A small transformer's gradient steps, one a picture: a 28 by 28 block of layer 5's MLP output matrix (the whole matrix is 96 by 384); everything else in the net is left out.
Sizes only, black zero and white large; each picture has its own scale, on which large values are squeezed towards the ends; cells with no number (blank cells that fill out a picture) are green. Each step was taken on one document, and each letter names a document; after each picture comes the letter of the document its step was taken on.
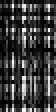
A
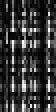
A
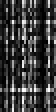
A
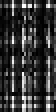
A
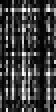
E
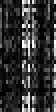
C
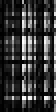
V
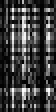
E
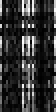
C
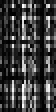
E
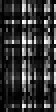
V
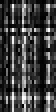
A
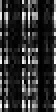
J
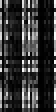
J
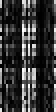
C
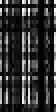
J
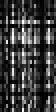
A
